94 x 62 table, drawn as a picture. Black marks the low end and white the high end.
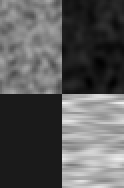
The table splits into 2 rows of 2 panels. Panel 1,1: middling, blotchy. Panel 1,2: very low, blotchy, faint in contrast. Panel 2,1: very low, flat. Panel 2,2: high, streaked across.
